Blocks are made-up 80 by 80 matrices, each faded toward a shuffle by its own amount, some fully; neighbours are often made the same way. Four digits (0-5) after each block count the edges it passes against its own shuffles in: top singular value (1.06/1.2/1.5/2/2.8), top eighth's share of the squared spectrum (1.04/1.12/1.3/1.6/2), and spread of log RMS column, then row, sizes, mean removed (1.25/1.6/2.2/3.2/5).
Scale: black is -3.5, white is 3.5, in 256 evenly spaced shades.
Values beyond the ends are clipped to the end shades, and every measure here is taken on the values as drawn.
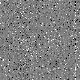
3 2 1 0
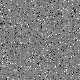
1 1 0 0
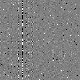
4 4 2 0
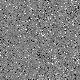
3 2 1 0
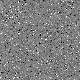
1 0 0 0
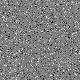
1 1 0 0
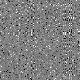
4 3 2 1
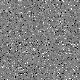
3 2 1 1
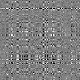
5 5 3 3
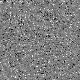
2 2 0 1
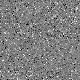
2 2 0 0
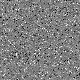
1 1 0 0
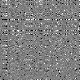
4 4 2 3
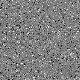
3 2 0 0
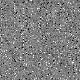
3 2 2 0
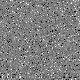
3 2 0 1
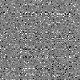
4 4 2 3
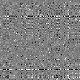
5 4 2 3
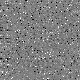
3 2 0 0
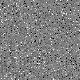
3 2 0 1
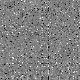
3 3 1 1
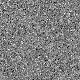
0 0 0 0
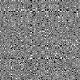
4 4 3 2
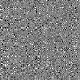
4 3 2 2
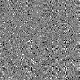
4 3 2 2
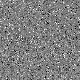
3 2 0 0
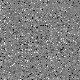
1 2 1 1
